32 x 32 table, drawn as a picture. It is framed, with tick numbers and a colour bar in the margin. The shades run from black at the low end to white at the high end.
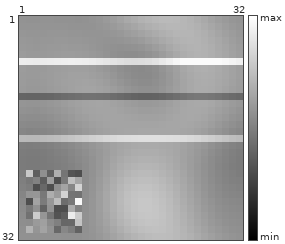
Values change most from cell to cell in the bottom left. An odd patch, rougher than its surroundings, sits in the bottom left. Rows 7, 12 and 18 stand out from the rest.
